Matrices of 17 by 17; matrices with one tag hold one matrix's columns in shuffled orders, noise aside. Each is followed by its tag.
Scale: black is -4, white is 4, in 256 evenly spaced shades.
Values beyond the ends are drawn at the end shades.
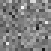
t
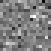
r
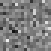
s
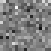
t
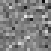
r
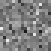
s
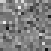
t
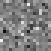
s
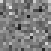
t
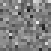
t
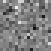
t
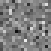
s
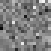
t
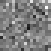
t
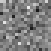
t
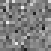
t
